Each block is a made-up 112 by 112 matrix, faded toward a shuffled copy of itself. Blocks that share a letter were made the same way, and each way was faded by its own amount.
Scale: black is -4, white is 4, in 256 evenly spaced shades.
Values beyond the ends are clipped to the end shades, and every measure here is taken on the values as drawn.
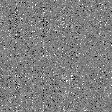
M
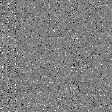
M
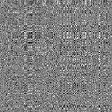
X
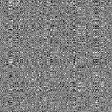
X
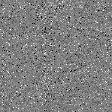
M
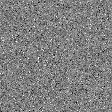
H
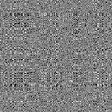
X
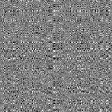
X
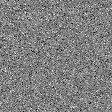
H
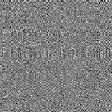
X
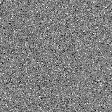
H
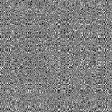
X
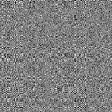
X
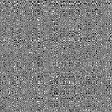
X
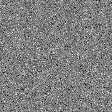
H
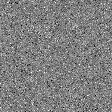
H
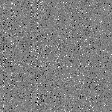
M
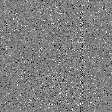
M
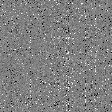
M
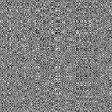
X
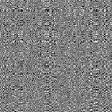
X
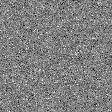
H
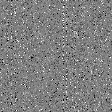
M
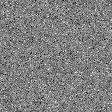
H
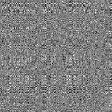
X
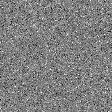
H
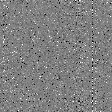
M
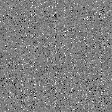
M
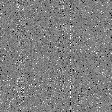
M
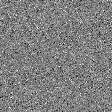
H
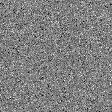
H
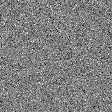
H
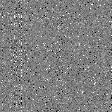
M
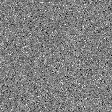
H
